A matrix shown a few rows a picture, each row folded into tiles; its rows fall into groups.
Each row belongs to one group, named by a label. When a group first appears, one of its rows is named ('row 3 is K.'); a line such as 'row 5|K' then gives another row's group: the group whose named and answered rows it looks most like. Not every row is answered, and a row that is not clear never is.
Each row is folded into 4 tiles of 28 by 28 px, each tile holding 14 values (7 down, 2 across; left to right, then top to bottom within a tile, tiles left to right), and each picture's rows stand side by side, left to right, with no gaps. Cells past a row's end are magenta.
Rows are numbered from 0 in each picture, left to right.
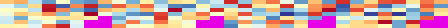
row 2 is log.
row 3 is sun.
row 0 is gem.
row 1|gem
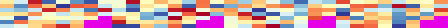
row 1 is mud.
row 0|gem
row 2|log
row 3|sun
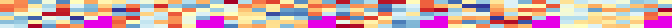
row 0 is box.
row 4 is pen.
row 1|pen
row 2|log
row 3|sun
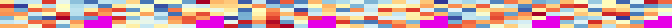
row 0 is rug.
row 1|mud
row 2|gem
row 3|pen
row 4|gem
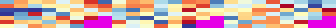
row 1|mud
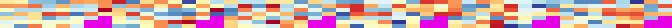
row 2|pen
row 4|rug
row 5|pen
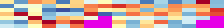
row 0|log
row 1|box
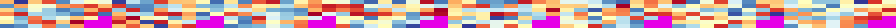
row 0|log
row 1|pen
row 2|log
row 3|box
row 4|box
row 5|box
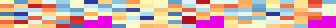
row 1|mud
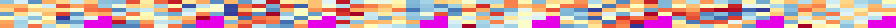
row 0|box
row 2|sun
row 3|rug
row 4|sun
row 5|mud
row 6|rug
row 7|sun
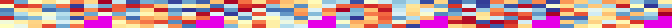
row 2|sun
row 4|pen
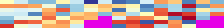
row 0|gem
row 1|pen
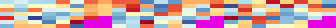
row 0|mud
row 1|box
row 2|sun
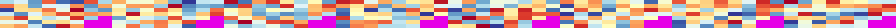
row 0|pen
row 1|rug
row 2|log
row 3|sun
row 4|pen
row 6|log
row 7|log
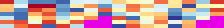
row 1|sun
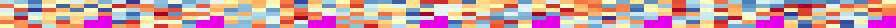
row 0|pen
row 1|gem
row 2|mud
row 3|box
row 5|rug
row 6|rug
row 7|box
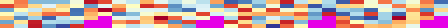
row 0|box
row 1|gem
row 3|mud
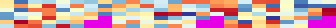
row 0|gem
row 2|rug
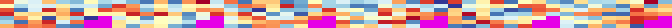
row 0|rug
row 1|box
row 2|log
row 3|pen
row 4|log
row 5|mud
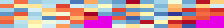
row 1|mud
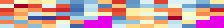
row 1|rug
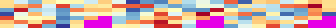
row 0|sun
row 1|gem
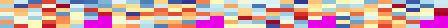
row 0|rug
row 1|pen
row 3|rug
